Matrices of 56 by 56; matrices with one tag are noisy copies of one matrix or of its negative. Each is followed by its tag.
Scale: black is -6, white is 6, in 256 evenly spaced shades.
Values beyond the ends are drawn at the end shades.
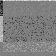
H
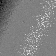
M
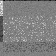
H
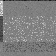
H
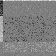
H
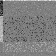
H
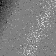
M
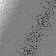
M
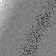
M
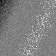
M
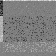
H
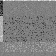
H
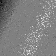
M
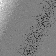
M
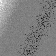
M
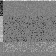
H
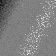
M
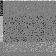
H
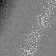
M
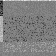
H
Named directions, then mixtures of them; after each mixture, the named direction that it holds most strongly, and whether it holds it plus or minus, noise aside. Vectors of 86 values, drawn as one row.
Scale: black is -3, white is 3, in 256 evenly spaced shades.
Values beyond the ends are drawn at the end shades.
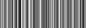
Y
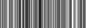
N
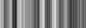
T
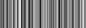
Y, minus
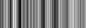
T, minus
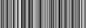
Y, minus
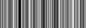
Y, plus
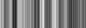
T, plus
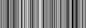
N, minus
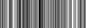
N, plus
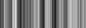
T, minus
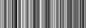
Y, plus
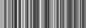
Y, plus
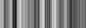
T, plus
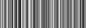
Y, plus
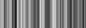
T, plus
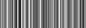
Y, plus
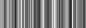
T, plus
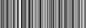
Y, minus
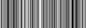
N, minus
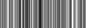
N, plus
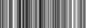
N, plus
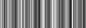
T, plus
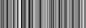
Y, minus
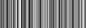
Y, minus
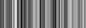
T, minus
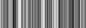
T, plus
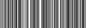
Y, plus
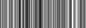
N, plus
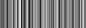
Y, minus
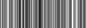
N, plus
